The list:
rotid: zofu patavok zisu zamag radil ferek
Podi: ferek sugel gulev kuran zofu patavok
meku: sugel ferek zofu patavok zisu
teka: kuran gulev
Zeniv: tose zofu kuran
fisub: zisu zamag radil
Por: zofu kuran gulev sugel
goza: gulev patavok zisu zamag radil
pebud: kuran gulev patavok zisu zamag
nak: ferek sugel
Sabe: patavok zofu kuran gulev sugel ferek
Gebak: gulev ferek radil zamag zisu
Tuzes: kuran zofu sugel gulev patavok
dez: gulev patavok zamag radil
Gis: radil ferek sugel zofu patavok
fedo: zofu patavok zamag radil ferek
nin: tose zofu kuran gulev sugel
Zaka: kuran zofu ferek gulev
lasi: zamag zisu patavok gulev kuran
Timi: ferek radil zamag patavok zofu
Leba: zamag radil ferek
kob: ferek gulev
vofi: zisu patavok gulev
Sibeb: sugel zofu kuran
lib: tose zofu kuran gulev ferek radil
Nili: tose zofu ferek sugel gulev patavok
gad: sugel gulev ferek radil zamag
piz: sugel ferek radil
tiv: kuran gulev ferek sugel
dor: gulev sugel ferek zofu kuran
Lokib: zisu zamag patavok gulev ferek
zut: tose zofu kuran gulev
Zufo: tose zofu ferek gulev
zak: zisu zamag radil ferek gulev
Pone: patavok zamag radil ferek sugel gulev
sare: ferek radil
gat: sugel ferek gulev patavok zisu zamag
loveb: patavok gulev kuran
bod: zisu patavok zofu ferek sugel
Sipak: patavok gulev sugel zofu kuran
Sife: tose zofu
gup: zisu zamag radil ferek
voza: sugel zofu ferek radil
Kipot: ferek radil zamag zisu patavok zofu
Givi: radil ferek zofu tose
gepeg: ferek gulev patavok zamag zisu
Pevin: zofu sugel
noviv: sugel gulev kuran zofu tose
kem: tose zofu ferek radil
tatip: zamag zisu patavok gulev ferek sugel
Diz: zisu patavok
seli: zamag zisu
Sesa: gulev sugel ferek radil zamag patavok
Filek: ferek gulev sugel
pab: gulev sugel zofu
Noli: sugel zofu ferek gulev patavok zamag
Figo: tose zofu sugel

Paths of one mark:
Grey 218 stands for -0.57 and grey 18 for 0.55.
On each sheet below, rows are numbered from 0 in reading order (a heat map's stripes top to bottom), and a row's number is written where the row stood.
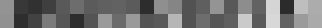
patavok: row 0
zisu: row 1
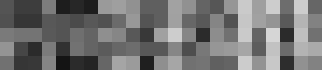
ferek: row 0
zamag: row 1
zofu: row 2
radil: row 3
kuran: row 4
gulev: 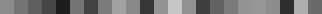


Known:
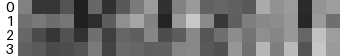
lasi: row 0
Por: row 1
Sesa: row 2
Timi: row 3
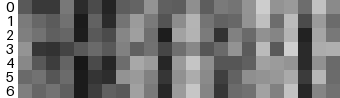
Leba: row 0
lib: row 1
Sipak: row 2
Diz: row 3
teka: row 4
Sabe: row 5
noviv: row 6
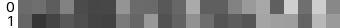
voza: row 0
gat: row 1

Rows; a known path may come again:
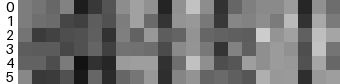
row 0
Por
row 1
Nili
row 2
gepeg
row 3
Noli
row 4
tiv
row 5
lasi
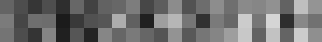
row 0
Sesa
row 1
Zeniv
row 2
sare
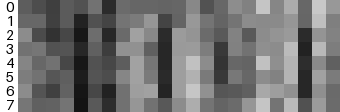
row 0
fedo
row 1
Pone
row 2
loveb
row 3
Podi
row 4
zut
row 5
Sipak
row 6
teka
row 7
lib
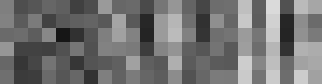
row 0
meku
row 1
Sife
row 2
Sibeb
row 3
vofi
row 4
seli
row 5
rotid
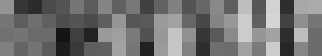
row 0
Diz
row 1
Givi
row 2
Zaka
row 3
noviv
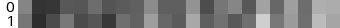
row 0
goza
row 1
Gebak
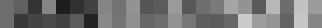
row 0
piz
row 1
Lokib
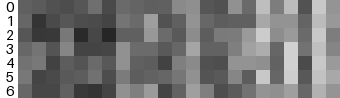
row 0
Timi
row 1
gat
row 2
Leba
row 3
voza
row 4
Gis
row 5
Kipot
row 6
tatip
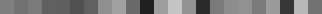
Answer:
pab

